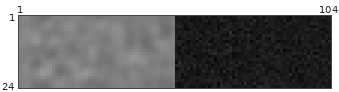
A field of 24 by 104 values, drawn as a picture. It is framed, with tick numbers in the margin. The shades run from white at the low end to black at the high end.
The table splits into one row of 2 panels. Panel 1,1: middling, blotchy, faint in contrast. Panel 1,2: very high, fine-grained, faint in contrast.
